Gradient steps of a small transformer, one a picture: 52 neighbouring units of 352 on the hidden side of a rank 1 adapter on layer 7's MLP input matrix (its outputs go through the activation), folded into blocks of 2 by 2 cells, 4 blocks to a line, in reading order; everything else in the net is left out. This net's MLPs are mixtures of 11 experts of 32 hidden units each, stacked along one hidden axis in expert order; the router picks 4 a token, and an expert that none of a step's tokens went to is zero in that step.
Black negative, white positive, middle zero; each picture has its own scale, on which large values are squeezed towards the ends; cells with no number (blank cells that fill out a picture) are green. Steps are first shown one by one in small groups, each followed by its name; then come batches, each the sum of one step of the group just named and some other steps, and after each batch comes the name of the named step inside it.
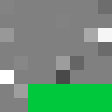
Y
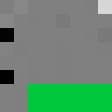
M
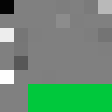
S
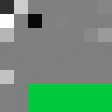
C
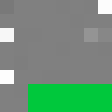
S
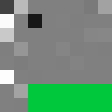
C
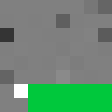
Y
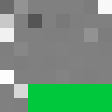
C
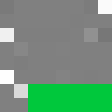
S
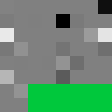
Y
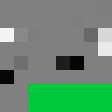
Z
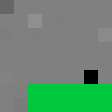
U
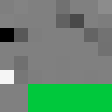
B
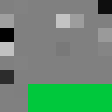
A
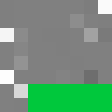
U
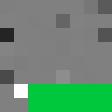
A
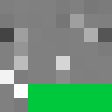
B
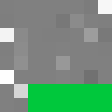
U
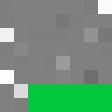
U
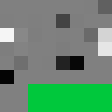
Z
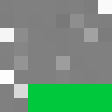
A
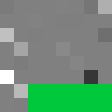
U
